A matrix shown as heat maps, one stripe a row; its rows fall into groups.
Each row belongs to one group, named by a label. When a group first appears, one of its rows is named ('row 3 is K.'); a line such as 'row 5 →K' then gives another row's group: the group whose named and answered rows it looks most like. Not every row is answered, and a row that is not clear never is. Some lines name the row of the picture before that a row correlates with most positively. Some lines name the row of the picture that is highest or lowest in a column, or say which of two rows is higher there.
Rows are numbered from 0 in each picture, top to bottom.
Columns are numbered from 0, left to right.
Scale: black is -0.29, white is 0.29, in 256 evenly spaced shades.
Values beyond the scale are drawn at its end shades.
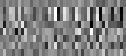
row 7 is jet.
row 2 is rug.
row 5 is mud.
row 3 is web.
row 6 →rug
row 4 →jet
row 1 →rug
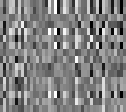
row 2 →jet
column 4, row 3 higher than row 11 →Yes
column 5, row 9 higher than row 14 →Yes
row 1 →rug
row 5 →jet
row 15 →jet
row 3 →web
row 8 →jet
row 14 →jet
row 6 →rug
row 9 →web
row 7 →mud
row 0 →rug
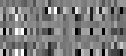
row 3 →mud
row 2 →web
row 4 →web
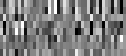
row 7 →jet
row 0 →rug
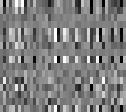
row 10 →mud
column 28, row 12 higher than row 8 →Yes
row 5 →rug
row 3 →mud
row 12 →web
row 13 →jet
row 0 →web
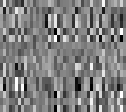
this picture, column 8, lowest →12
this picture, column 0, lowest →9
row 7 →jet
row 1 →web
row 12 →web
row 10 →jet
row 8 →mud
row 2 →rug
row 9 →jet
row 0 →jet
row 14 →jet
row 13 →mud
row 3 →rug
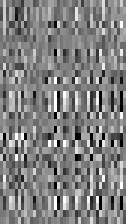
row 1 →jet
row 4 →jet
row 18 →mud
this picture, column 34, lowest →19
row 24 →mud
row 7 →mud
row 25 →jet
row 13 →rug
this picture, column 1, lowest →19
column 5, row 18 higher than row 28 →Yes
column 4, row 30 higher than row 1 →No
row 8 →mud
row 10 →web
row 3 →mud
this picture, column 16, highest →20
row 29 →rug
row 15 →rug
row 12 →mud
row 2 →jet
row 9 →jet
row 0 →jet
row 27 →jet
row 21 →jet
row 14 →rug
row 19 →web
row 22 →web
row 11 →rug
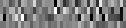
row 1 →rug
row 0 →mud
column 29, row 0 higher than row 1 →No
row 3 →jet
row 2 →web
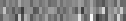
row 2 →jet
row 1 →jet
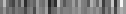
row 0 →mud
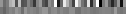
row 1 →mud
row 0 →rug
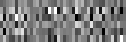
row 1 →rug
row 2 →web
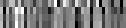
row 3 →web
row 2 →web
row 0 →rug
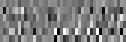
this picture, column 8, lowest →2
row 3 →jet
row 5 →mud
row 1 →web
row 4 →rug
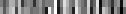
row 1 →rug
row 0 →rug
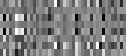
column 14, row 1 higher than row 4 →Yes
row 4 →web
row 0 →rug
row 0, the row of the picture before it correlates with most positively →0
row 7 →jet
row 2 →web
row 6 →rug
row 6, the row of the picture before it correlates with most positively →0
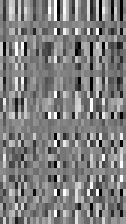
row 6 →web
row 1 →rug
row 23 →mud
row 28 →jet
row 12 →web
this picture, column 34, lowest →6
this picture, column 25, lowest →7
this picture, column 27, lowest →22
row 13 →rug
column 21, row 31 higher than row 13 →No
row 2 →rug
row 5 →mud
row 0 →rug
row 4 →rug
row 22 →jet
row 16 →rug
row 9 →web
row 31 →jet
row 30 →rug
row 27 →rug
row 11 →web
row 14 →jet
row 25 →mud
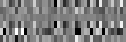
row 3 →mud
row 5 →jet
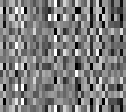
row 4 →mud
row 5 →rug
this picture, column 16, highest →2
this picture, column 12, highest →10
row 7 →rug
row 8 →mud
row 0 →rug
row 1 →web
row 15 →rug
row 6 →web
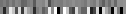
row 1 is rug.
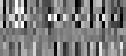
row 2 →rug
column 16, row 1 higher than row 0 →No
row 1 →web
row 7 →mud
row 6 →mud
